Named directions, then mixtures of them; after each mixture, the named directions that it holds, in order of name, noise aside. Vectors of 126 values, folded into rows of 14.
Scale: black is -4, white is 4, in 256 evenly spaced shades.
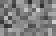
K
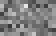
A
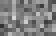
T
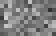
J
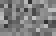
J, T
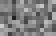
T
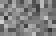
A, K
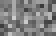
T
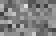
A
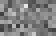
A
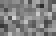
K, T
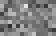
A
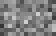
J, T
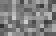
T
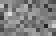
A, J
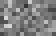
A, J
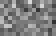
K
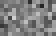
K, T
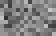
J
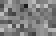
A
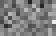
K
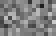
K, T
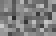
T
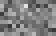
A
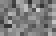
A, K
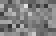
A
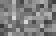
T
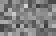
A, T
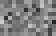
J, K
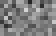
K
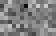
A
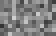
T
